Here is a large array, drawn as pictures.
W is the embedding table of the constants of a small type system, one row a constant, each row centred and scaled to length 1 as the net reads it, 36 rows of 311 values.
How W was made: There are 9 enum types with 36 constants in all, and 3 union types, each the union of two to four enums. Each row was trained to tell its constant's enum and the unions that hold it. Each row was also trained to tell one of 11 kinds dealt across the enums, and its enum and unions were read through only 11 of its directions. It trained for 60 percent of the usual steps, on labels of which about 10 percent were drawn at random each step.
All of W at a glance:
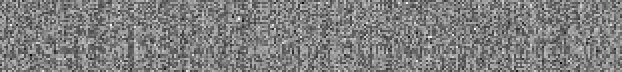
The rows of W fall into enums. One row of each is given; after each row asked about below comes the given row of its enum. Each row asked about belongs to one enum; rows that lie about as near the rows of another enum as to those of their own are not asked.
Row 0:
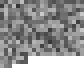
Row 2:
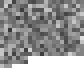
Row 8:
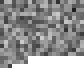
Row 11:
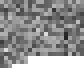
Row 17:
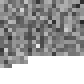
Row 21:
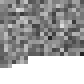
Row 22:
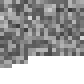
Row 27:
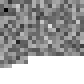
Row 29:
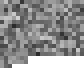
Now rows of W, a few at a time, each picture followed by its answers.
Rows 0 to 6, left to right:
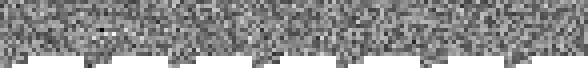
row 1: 11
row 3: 27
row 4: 2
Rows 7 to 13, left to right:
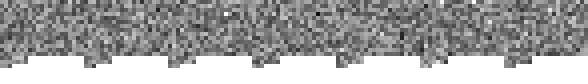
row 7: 0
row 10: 2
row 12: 17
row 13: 8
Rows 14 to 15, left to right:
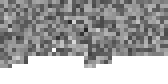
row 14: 0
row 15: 22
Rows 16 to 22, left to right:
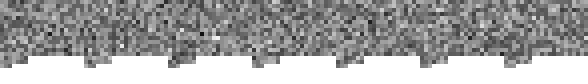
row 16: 8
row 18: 22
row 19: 21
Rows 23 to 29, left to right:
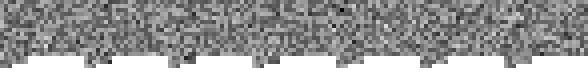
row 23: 2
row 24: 2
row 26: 8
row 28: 27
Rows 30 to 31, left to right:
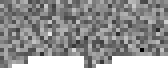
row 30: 21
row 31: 29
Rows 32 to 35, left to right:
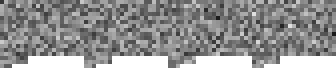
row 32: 8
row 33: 0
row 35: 22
